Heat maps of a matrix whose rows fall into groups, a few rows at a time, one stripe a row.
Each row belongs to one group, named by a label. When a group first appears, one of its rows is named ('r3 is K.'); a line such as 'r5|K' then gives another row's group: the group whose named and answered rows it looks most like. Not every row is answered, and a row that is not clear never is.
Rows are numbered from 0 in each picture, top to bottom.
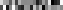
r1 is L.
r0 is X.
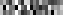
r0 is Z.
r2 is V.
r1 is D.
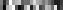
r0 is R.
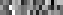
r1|R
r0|V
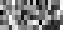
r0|D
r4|R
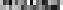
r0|D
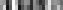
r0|L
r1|L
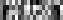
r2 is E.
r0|D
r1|E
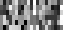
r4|X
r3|Z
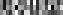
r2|Z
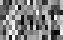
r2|R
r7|X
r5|D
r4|L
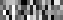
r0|V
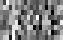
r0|D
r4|E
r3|R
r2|V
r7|X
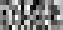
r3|V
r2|E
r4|E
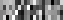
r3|L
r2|L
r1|D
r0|X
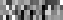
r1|X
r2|L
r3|L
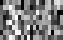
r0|V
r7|R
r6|V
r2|R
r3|E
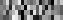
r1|X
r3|V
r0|V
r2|L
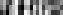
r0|Z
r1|L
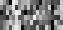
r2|V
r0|Z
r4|V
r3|E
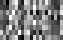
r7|L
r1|E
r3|R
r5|E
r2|D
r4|E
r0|E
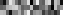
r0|R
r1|V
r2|Z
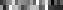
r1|R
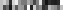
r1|D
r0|Z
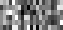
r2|L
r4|Z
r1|V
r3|Z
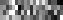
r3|Z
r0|R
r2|R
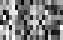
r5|X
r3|L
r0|L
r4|R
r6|X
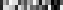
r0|R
